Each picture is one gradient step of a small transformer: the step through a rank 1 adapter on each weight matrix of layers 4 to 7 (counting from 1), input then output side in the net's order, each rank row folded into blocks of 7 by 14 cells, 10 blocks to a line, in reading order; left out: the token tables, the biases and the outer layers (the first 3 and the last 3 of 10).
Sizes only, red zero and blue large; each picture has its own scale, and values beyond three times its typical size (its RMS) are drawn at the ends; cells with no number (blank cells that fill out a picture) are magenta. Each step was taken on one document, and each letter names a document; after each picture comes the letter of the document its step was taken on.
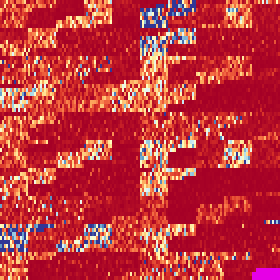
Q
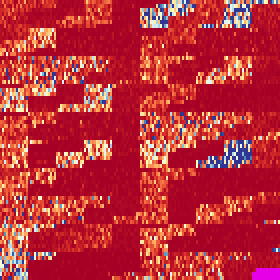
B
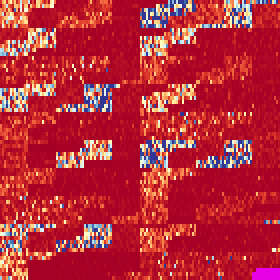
B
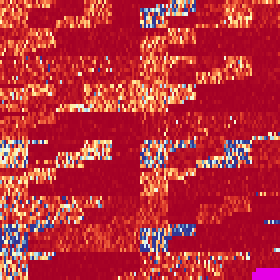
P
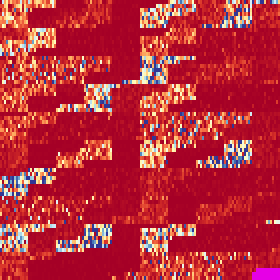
B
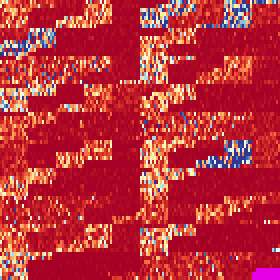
B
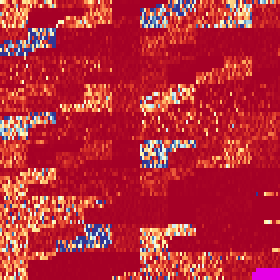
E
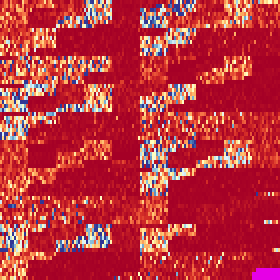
E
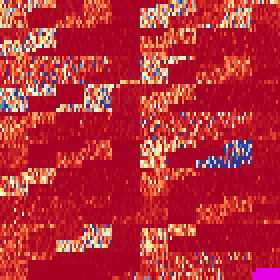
B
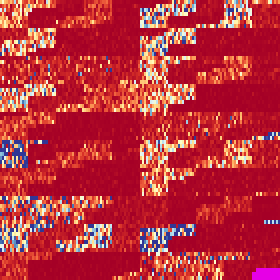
P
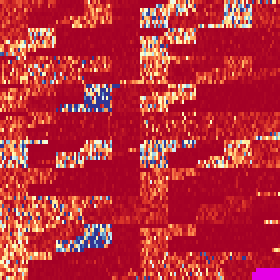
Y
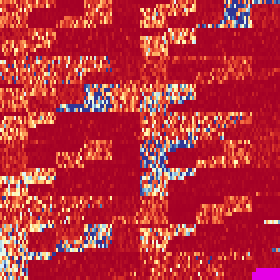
Q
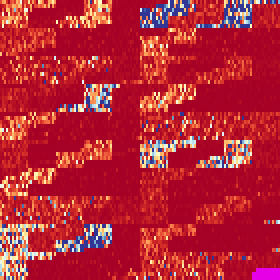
Y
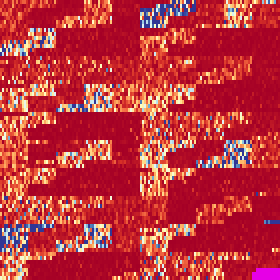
P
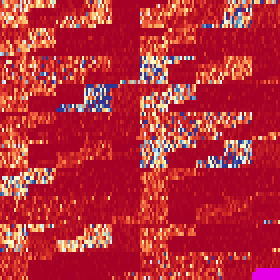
B
